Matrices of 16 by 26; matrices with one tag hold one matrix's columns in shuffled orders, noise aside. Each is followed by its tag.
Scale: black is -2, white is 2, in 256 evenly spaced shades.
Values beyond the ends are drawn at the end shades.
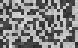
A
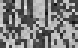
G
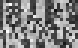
G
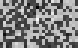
A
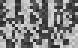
G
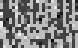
G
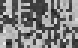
G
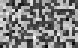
A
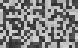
A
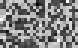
A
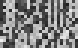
G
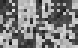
G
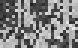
G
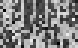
G
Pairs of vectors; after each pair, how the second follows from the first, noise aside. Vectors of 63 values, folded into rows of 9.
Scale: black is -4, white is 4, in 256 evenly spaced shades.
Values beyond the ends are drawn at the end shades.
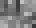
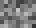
sign-scrambled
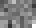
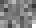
copied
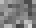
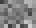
sign-scrambled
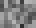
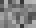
copied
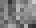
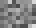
sign-scrambled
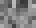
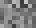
sign-scrambled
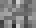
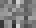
copied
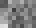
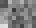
copied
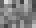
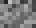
sign-scrambled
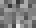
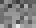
sign-scrambled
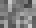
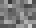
sign-scrambled
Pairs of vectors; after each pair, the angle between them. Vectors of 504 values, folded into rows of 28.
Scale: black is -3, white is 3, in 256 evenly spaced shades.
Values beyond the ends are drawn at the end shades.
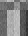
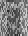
partly opposed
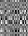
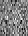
partly opposed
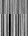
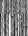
nearly opposite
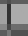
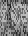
partly aligned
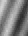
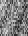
partly aligned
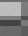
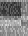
nearly opposite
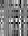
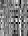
nearly parallel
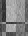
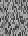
orthogonal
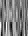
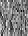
partly aligned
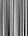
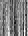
nearly opposite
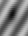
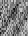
partly aligned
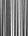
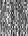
partly opposed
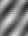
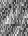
partly aligned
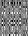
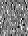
orthogonal
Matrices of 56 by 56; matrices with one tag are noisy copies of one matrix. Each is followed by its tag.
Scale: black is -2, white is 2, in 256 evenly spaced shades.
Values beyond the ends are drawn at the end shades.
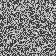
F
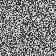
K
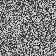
K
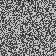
K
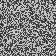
F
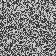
F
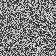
F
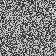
K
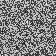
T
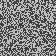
F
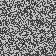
T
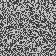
F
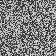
K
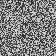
K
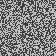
K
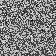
T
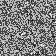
T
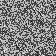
T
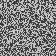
F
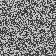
T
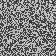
F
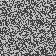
T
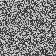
T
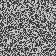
F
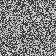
K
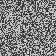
K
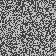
K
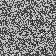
T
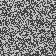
T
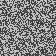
T
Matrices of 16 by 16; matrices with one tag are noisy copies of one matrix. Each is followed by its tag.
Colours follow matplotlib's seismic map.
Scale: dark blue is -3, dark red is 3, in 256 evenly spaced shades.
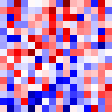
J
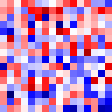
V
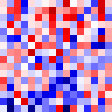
J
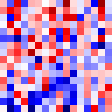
J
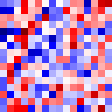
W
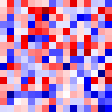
V
